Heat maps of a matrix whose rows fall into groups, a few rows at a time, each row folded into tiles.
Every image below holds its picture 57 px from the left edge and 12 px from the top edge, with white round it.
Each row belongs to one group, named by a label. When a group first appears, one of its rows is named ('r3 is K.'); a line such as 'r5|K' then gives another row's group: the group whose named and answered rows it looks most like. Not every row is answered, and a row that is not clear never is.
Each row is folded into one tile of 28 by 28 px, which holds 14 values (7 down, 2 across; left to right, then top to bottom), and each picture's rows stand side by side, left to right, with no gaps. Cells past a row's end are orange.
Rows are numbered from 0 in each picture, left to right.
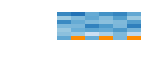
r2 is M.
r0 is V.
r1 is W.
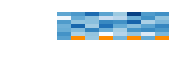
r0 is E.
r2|V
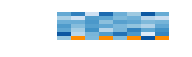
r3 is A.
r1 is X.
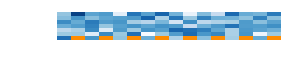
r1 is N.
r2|X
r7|W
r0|V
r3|W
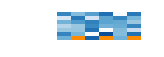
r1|N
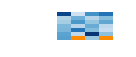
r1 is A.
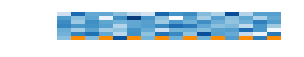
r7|N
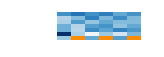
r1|W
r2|W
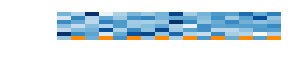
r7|W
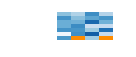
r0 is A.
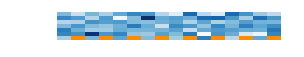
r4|X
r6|M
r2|E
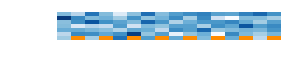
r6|E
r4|W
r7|M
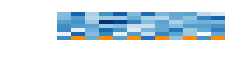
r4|M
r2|N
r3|A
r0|N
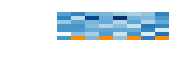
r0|W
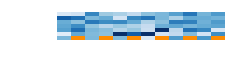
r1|N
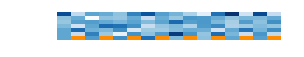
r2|N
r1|E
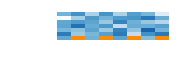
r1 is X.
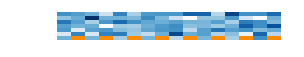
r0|N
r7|E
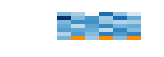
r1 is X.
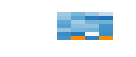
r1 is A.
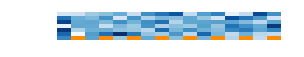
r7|M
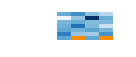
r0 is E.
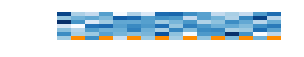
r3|X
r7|W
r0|N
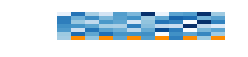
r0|X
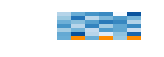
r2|X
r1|V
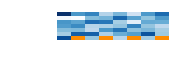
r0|A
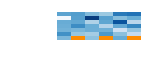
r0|E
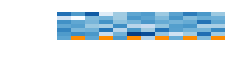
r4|W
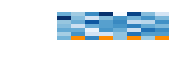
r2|X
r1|V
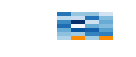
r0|V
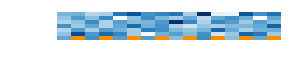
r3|W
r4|N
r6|X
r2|E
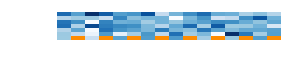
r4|E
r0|V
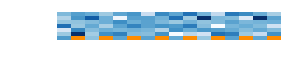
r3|X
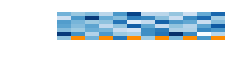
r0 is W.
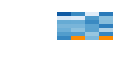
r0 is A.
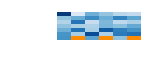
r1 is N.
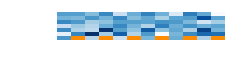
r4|X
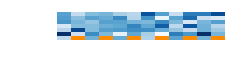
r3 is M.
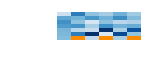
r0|X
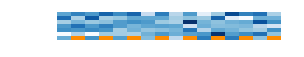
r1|W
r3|X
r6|A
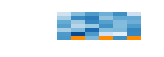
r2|A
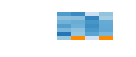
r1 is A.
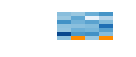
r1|E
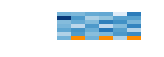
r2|X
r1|V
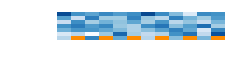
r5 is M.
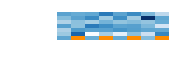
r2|W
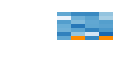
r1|A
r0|E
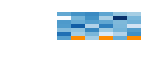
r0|E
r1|M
